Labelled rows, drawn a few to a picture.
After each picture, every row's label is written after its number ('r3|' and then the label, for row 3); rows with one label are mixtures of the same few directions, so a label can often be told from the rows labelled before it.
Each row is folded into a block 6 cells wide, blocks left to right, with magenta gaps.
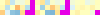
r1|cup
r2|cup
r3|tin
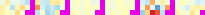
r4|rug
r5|tin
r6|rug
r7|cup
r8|cup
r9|rug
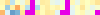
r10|cup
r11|tin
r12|rug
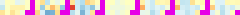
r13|tin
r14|cup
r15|tin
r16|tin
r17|tin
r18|tin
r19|tin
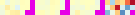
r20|cup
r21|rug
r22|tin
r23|rug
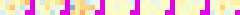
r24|rug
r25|rug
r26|tin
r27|rug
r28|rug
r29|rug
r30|rug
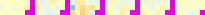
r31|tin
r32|tin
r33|tin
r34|rug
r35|rug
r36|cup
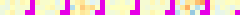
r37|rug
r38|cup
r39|tin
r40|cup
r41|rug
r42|rug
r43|tin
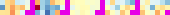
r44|tin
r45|tin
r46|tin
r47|rug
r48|rug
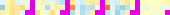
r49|tin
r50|rug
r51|tin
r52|tin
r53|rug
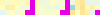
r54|rug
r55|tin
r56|tin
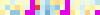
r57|cup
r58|tin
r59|rug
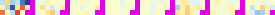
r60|rug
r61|cup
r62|cup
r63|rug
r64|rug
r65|tin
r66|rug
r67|cup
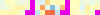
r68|tin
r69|cup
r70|rug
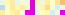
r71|tin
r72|rug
